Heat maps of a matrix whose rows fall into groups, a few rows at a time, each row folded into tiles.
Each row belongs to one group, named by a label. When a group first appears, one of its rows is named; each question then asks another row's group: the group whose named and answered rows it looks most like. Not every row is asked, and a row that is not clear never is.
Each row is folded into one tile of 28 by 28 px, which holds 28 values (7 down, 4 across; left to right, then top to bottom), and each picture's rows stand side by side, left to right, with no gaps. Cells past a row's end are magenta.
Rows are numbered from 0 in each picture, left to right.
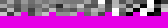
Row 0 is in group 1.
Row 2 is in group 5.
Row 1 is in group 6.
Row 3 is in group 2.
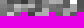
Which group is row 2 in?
2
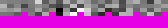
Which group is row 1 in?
1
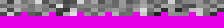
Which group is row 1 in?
1
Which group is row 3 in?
1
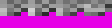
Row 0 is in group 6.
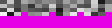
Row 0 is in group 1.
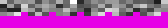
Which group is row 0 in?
5
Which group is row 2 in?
2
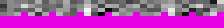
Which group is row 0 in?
5
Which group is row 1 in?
1
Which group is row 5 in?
5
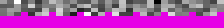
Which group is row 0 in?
2
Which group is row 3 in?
1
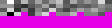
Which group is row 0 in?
1
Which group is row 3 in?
2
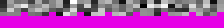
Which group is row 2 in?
2
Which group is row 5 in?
5
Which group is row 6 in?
5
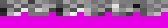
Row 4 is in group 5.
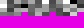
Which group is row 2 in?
1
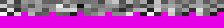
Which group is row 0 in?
1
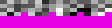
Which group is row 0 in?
1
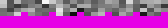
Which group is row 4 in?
2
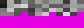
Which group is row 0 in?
5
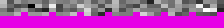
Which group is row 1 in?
5
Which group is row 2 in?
5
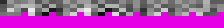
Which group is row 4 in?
1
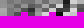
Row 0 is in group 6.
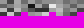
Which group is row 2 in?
6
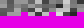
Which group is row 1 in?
1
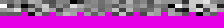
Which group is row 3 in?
1
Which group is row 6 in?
5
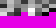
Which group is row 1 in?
6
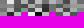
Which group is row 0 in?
1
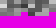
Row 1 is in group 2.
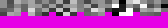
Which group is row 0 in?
2
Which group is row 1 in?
6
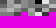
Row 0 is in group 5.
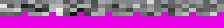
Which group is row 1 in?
5
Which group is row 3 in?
2
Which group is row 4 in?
5
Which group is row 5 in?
1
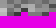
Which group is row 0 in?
6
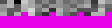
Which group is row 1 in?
6
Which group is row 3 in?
2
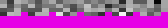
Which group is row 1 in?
2
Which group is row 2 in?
1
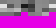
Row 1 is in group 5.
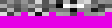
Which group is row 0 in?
1
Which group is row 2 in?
5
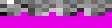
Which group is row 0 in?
1
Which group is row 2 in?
6
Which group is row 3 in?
6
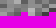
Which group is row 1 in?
6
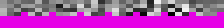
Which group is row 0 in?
6
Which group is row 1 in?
1
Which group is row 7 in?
1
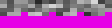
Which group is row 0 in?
2
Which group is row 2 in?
2
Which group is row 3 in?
1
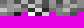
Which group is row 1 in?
1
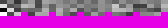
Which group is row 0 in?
1
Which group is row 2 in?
6
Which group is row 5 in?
5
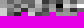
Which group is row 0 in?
6
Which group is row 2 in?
5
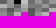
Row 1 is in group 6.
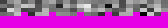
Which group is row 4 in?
2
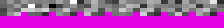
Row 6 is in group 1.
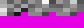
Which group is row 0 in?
6
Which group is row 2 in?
2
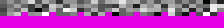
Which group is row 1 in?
5
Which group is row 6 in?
6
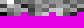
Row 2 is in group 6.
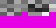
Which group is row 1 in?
5
